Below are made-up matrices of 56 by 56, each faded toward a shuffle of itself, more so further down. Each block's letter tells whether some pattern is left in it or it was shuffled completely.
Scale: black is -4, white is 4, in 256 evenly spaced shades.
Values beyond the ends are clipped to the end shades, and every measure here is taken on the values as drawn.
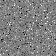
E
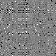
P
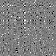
P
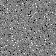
E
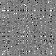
P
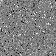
E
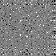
P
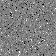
E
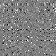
P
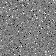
E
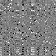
P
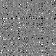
P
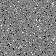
E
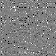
P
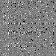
P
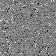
E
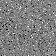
E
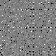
P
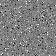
E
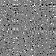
P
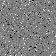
E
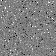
E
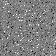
E
